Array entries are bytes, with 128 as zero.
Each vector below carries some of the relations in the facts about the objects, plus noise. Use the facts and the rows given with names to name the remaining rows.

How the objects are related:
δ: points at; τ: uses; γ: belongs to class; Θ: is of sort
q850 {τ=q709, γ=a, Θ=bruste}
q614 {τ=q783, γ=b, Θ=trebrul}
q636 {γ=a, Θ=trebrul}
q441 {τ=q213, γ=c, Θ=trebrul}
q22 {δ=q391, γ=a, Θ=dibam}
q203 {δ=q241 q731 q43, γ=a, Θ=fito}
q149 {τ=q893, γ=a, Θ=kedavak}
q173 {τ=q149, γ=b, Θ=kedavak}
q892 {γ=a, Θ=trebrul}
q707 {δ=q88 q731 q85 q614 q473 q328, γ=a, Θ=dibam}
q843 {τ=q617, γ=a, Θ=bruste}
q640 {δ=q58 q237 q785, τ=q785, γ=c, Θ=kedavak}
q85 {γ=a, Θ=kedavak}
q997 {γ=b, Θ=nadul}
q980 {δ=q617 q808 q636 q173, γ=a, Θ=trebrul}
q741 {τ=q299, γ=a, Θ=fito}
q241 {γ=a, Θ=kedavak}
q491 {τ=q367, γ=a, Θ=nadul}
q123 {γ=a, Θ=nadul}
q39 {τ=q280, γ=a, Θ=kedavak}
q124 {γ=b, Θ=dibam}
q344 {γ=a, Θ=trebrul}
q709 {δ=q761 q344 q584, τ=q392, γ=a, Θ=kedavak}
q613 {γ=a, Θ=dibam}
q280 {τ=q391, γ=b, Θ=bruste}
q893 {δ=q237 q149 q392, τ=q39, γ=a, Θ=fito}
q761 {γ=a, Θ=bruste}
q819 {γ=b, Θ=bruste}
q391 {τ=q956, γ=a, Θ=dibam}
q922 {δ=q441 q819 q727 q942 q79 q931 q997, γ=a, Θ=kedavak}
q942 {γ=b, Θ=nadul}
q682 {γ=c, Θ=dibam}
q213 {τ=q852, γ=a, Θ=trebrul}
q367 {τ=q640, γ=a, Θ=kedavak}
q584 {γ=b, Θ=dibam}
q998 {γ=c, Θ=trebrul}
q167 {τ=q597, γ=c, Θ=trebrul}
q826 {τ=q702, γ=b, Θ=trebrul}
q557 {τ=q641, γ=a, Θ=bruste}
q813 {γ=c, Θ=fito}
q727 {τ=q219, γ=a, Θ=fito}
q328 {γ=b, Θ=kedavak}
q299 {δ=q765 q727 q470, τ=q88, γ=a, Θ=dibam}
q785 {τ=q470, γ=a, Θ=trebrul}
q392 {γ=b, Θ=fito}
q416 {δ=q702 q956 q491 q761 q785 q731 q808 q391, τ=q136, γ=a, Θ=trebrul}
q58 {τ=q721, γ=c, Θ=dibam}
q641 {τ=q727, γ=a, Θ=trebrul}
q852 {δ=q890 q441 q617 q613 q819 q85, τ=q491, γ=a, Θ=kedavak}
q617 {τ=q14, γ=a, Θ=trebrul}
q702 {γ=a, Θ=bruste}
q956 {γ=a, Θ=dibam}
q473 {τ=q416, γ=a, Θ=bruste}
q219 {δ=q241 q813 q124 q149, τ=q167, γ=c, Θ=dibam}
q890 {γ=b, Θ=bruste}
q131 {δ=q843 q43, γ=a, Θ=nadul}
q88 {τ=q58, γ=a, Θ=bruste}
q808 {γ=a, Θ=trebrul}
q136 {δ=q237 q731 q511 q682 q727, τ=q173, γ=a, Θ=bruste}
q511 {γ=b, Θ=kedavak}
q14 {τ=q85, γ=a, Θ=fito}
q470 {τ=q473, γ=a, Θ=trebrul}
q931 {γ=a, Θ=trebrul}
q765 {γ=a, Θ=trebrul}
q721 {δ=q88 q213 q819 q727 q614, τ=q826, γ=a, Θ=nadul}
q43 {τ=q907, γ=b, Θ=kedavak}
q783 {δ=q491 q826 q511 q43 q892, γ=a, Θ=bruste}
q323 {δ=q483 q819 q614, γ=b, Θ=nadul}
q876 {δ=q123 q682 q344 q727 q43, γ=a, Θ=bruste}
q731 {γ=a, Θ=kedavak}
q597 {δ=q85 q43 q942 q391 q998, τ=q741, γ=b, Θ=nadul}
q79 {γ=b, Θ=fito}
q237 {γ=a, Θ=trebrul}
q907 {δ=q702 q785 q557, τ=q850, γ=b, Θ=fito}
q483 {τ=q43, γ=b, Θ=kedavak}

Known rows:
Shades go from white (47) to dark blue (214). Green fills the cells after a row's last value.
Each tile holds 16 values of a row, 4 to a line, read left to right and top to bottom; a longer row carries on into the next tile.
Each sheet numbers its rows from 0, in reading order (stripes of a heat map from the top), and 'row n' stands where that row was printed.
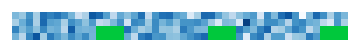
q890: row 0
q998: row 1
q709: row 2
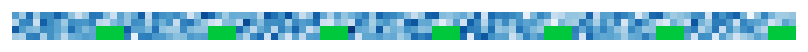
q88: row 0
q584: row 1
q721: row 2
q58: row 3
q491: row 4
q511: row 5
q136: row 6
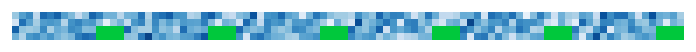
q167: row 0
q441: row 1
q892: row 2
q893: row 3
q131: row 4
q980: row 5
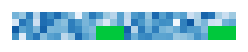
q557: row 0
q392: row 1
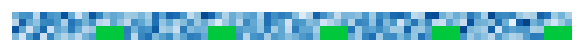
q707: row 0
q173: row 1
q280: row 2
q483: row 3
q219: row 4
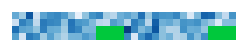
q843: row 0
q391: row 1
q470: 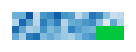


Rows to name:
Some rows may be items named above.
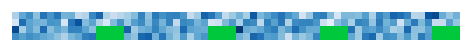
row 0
q813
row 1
q79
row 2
q727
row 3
q483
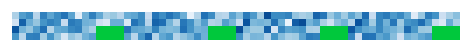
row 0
q203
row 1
q850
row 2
q219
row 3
q123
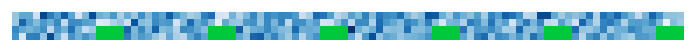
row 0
q597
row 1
q149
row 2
q79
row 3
q613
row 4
q483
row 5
q641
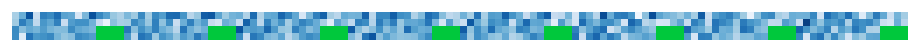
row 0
q826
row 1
q328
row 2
q731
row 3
q213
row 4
q241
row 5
q907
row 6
q843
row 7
q131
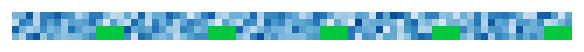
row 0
q213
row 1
q731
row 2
q931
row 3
q640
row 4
q819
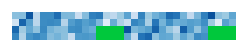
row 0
q237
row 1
q85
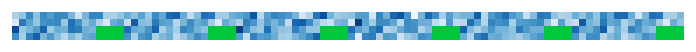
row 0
q14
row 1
q39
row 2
q682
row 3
q709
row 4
q765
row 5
q39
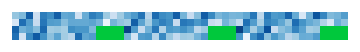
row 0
q785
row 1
q299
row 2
q22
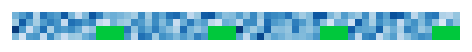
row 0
q299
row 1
q328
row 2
q613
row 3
q367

